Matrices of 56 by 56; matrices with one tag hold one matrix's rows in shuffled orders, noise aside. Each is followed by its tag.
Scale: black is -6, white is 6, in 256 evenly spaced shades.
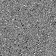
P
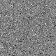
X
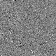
X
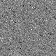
X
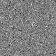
X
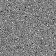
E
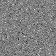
P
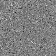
X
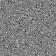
E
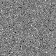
X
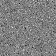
E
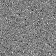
E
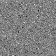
P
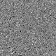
X
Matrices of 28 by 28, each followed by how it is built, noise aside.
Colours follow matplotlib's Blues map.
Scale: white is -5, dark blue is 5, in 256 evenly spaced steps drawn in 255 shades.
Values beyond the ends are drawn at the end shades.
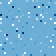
sparse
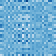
low rank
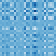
low rank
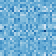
low rank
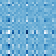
low rank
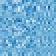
low rank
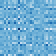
low rank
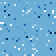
sparse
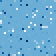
sparse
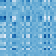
low rank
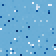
sparse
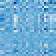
low rank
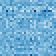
low rank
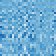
low rank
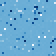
sparse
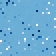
sparse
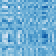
low rank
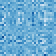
low rank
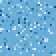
sparse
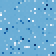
sparse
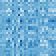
low rank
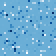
sparse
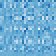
low rank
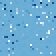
sparse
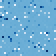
sparse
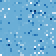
sparse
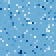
sparse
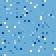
sparse
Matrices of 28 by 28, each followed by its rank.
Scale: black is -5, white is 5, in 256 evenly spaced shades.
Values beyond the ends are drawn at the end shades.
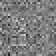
five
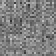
five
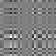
one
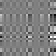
one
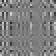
two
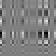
one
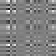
one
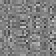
five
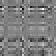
two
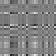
one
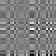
one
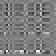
two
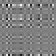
one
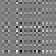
one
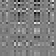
two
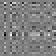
two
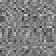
five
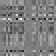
two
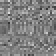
five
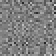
five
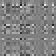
two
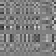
two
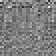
five
